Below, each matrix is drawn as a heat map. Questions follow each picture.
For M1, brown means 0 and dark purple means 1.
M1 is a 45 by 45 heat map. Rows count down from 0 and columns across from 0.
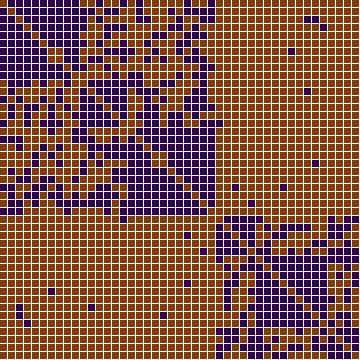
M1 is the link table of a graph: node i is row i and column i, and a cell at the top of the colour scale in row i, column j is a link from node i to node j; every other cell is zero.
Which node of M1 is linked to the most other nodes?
node 25
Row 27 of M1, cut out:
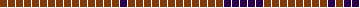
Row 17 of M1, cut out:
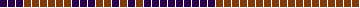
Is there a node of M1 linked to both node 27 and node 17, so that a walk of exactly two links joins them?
no
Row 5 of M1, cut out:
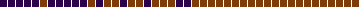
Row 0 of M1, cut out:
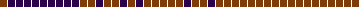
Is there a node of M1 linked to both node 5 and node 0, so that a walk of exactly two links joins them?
yes
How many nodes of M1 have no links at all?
0
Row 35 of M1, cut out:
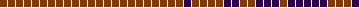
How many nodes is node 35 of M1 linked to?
12
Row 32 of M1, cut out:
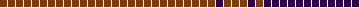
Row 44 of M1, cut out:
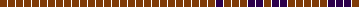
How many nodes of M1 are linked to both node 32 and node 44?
7
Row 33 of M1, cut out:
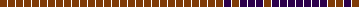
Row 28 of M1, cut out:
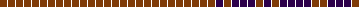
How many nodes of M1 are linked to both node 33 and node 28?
7
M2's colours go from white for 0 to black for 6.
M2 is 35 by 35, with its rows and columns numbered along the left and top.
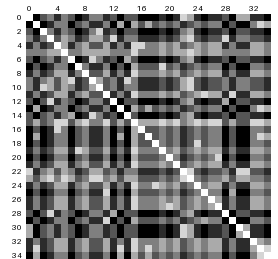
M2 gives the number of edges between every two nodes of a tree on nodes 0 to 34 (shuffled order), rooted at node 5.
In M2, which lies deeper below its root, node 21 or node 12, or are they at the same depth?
node 12
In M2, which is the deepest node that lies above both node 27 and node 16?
15
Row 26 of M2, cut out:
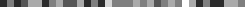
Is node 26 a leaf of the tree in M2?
yes
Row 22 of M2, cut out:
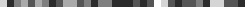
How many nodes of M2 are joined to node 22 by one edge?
4
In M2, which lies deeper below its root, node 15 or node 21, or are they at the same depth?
node 21
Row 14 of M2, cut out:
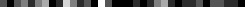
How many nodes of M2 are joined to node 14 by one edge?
1
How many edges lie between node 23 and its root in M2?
1
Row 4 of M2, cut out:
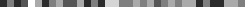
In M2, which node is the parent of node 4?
15
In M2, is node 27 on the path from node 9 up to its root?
no
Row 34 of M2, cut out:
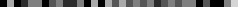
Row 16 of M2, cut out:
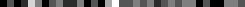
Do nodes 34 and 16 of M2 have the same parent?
no
